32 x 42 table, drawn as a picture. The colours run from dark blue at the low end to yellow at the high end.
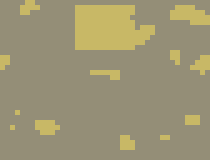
The field is mottled with small blotches. The top middle is the ninth with the highest average. In the top middle lies a patch that is higher than the rest.
